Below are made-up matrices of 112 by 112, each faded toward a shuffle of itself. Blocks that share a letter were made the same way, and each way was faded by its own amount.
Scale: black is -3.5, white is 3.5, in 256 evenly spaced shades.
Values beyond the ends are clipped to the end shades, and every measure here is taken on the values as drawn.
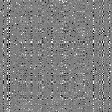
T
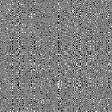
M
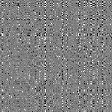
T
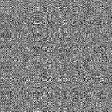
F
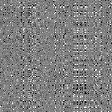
M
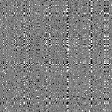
T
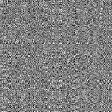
F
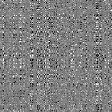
M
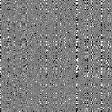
T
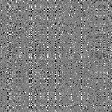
M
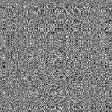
F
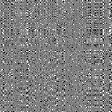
M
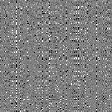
M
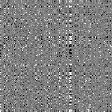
M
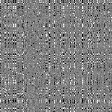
T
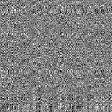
F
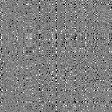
M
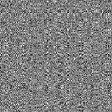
F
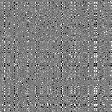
T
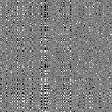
T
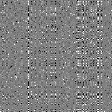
T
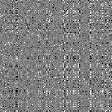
M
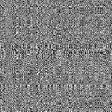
F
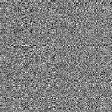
F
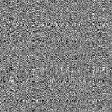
F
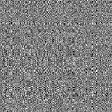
F
